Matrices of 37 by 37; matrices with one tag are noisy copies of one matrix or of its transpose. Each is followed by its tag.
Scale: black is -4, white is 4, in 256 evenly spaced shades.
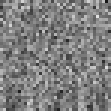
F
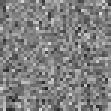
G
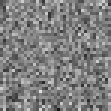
G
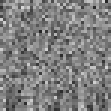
F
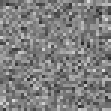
G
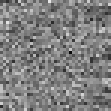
F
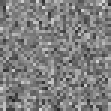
G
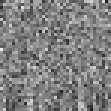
F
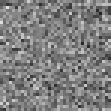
G
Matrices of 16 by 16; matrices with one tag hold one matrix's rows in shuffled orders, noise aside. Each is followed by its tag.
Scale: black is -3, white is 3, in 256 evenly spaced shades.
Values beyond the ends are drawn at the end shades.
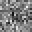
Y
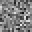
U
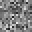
Y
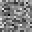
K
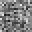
K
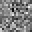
Y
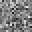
Y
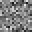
Y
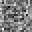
K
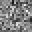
Y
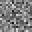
Y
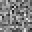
Y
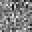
Y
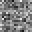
K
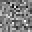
Y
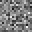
Y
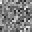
U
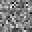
Y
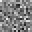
U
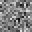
U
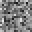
K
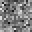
K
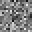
Y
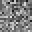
Y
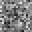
K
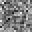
K
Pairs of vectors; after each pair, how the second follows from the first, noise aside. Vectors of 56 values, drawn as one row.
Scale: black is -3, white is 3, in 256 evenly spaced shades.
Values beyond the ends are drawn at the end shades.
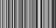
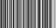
negated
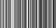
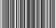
wrapped around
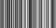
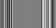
partly zeroed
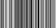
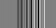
partly zeroed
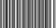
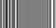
partly zeroed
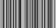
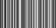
negated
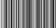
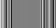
partly zeroed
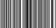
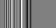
partly zeroed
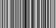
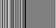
partly zeroed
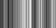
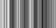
wrapped around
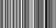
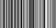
negated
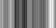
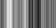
wrapped around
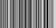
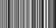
negated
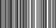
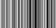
negated
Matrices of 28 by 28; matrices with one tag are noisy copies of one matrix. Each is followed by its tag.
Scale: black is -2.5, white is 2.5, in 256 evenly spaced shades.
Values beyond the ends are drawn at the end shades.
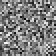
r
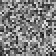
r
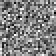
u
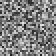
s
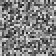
u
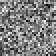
r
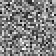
s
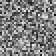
s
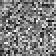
r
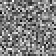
s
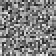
u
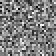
s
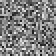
s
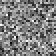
r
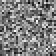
r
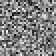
s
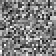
u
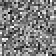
u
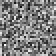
u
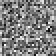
u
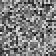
r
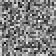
u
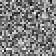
s
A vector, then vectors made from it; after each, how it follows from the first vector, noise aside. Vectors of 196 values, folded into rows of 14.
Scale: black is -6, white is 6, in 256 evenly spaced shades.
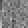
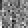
scaled up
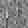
wrapped around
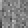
negated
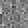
wrapped around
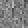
wrapped around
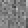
reversed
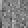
negated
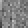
negated
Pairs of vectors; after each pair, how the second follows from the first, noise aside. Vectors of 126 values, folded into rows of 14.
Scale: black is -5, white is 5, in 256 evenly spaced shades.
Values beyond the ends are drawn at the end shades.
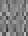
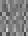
negated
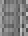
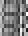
scaled up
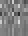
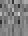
negated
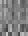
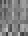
negated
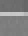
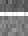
scaled up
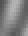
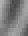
negated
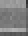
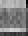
scaled up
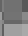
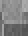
negated
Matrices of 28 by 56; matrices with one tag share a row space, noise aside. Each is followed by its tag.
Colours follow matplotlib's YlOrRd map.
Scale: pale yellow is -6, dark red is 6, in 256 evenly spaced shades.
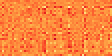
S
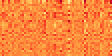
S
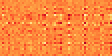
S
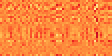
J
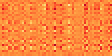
S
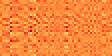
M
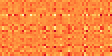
S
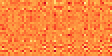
S
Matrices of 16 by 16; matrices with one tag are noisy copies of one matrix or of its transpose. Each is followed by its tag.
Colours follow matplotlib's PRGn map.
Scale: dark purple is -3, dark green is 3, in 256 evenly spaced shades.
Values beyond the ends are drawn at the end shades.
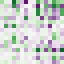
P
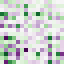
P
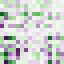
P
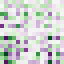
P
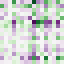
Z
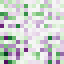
P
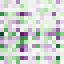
Z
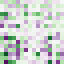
P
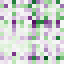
Z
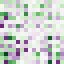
P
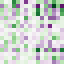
P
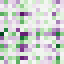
Z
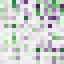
P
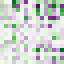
P
